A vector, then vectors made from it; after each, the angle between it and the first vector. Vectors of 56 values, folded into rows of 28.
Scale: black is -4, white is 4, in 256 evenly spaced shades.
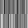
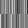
orthogonal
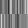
partly aligned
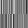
orthogonal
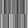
nearly parallel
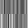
nearly parallel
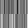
nearly parallel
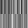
partly aligned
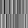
partly aligned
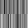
nearly parallel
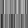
nearly opposite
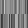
nearly opposite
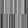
nearly opposite
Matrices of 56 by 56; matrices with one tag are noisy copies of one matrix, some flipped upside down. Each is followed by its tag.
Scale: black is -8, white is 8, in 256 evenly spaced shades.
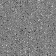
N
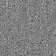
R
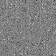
R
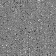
N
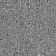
N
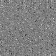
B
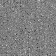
N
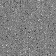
N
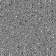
B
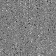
N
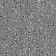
N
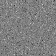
R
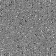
B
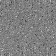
B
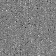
N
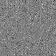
R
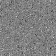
B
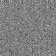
B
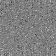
B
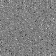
B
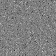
R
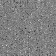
N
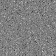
R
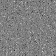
R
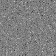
R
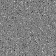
R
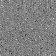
B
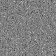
R
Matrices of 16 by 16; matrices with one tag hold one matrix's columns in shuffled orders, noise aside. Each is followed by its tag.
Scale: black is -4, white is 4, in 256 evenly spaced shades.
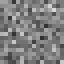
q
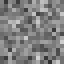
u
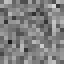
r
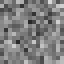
r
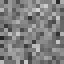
q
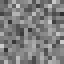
r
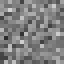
q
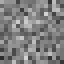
u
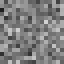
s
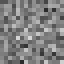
s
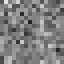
r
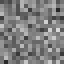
s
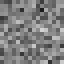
s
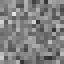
u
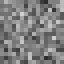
u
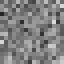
r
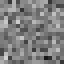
u
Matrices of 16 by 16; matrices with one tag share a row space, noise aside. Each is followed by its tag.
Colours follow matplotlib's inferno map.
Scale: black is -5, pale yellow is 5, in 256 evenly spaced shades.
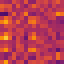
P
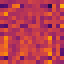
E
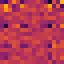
E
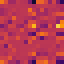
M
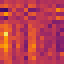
P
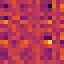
E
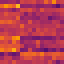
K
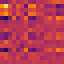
P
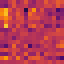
P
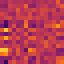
P
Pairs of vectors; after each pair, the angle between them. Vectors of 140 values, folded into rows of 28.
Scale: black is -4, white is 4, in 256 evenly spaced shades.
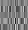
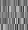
nearly opposite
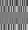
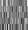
partly opposed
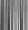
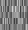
orthogonal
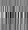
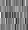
partly aligned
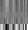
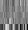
nearly opposite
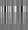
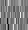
orthogonal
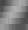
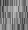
partly aligned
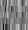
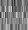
partly opposed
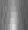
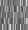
orthogonal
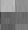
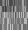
partly opposed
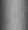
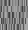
orthogonal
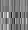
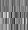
nearly parallel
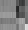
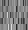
orthogonal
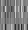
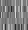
nearly parallel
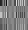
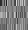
nearly parallel
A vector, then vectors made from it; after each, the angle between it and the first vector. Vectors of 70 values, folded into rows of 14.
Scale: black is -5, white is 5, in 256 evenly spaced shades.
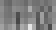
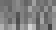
nearly parallel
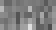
nearly parallel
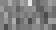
orthogonal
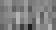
nearly opposite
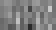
nearly opposite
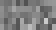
partly aligned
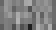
nearly opposite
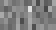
orthogonal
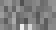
partly aligned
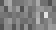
partly opposed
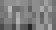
nearly opposite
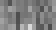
nearly parallel
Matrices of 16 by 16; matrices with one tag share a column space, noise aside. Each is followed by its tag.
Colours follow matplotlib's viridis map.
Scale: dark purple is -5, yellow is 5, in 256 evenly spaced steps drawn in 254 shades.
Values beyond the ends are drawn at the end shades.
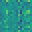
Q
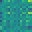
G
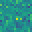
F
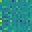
G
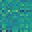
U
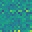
U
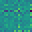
U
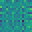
G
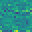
U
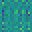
Q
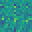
F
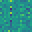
G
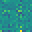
U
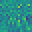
F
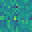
F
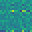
U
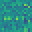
F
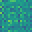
G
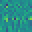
F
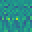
F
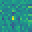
F
